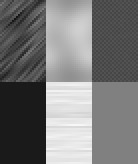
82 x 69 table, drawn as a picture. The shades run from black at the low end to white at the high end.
It is made of 2 by 3 panels. Panel 1,1: low, slanting up to the right. Panel 1,2: high, smooth. Panel 1,3: low, checkered, faint in contrast. Panel 2,1: very low, flat. Panel 2,2: very high, streaked across, faint in contrast. Panel 2,3: middling, flat.
